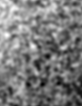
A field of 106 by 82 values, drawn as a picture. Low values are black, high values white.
Grain: blotchy. Slope: up to the top left. Ninth with the highest average: top left. Lone odd cells: none. Ninth with the lowest average: bottom right. Histogram: bell-shaped.
